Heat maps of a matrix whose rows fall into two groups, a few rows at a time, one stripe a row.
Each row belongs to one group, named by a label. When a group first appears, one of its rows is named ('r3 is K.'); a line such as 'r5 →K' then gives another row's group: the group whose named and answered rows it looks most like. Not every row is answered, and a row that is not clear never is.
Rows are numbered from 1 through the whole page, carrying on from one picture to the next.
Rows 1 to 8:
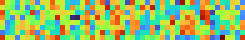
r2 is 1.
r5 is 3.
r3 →3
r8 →1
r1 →3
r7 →3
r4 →3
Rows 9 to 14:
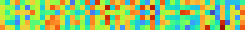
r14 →1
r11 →3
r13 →1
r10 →1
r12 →1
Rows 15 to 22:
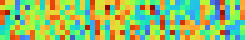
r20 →3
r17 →1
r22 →3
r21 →3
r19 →3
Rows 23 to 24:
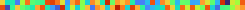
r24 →3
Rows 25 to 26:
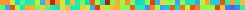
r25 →1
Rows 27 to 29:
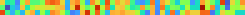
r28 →1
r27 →1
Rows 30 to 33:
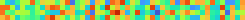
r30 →3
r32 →3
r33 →1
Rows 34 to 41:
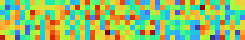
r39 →1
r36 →3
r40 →1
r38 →1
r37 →3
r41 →1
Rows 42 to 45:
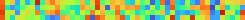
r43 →3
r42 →1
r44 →1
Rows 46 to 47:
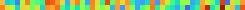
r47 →1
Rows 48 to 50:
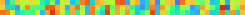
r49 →1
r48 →3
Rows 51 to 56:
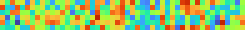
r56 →3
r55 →1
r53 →3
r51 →3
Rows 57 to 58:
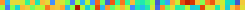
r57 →3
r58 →1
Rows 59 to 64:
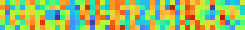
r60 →3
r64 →3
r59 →3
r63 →3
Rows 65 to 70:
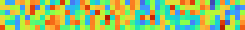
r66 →3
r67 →3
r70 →1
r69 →1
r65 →3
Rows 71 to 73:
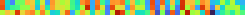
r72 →3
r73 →3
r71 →3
